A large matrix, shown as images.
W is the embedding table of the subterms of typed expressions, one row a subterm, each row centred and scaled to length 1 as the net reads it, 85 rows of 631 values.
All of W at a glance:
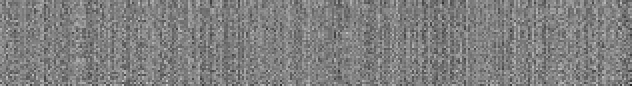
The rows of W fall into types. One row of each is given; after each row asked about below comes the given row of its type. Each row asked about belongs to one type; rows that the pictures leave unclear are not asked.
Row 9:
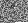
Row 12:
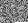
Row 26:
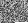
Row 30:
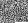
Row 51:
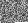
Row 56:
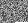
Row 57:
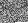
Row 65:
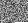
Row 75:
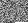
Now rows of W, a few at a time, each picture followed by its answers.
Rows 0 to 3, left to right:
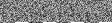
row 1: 26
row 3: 56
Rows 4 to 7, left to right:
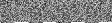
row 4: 12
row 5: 26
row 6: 26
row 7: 51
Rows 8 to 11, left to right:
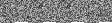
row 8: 12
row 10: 9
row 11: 30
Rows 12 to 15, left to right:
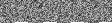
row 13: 9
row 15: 75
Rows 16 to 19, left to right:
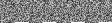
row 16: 65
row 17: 51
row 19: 51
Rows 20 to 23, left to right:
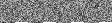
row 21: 75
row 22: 56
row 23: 9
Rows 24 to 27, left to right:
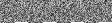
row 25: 51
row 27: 65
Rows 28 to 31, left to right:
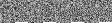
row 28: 57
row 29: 30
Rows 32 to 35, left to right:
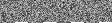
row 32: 56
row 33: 57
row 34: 26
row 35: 56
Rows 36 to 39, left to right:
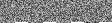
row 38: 30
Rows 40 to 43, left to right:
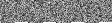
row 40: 51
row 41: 56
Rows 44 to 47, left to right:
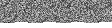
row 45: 57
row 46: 9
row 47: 57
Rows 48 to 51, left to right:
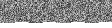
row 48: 30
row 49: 51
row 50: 57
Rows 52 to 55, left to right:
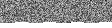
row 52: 30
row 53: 57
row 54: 75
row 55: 56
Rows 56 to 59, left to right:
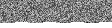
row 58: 51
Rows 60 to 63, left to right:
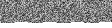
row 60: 51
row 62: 26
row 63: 9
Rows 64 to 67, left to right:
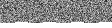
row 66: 30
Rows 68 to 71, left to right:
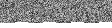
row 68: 57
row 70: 75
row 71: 56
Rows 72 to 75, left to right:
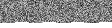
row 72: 56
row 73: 12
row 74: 57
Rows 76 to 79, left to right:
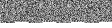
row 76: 75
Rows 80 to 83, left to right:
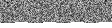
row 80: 26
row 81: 9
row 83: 65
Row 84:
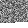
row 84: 9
